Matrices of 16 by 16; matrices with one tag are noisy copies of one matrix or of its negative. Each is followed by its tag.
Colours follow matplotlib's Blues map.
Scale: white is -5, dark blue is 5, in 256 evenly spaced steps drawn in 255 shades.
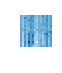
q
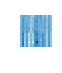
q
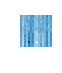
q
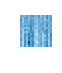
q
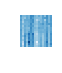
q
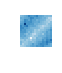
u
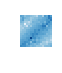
u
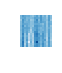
q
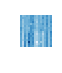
q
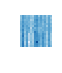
q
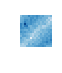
u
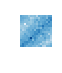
u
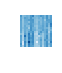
q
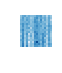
q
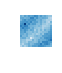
u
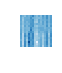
q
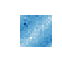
u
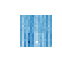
q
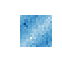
u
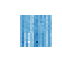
q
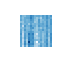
q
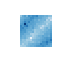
u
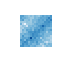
u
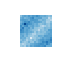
u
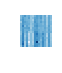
q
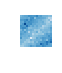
u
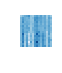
q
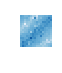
u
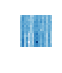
q
